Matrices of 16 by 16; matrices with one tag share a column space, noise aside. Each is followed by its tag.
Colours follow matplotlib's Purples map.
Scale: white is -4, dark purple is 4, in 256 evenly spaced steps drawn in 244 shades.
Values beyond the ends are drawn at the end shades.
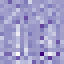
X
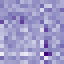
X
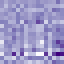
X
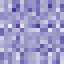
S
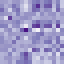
S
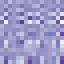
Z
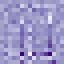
X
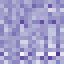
X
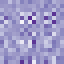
Z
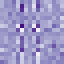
S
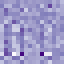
X
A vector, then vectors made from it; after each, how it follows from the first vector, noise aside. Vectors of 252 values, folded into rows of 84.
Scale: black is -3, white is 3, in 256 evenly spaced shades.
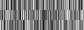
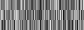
reversed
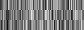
wrapped around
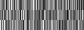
sign-scrambled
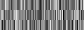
reversed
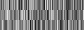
wrapped around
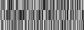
sign-scrambled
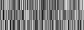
wrapped around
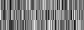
wrapped around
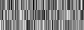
sign-scrambled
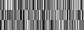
sign-scrambled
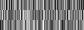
sign-scrambled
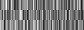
sign-scrambled
